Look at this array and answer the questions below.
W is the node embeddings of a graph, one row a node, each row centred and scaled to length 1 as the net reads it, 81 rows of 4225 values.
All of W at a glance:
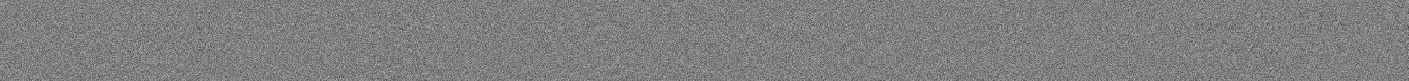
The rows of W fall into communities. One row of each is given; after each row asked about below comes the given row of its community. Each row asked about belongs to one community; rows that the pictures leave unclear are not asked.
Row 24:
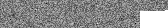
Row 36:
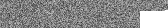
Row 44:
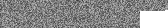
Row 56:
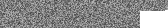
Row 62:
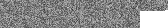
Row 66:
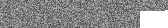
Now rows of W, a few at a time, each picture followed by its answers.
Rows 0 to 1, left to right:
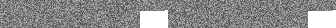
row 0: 66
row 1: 24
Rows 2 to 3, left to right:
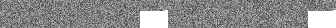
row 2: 36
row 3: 62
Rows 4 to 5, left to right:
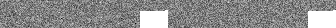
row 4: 24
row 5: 36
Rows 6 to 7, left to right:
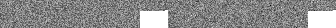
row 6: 36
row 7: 66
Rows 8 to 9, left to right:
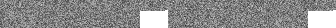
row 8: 56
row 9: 62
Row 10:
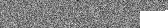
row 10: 44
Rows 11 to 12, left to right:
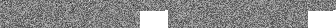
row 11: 62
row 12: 56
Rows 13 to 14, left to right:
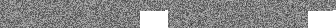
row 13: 56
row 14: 36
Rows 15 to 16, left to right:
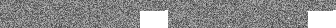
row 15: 36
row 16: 56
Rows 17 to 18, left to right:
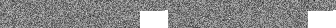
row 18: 62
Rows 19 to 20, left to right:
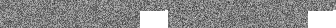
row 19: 56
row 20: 44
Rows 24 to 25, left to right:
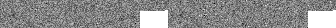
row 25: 24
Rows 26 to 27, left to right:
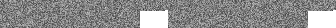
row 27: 56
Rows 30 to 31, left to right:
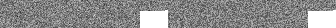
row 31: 36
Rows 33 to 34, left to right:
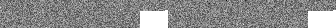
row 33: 56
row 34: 44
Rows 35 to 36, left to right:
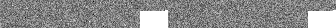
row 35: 62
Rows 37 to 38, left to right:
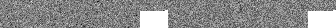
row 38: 62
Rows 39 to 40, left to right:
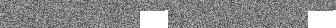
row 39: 66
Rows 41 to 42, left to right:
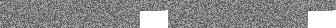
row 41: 24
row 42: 24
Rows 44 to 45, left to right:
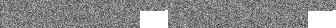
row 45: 66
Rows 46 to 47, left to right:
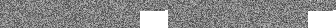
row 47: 66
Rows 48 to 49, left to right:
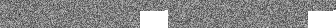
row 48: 36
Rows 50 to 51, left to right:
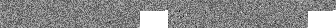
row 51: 24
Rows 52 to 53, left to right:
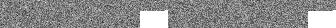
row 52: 66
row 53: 66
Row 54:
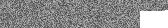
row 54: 36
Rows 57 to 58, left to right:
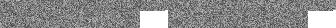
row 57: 62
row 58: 56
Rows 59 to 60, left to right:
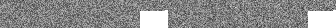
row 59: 36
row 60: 62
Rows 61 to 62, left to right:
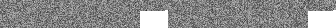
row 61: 56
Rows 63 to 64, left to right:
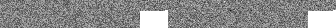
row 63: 56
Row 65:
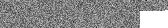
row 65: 62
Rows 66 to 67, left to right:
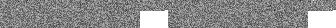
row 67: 66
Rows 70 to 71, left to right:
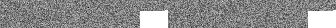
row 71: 36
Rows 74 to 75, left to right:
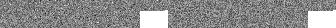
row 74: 24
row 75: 44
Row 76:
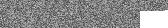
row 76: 56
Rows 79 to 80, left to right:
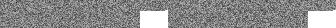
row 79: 56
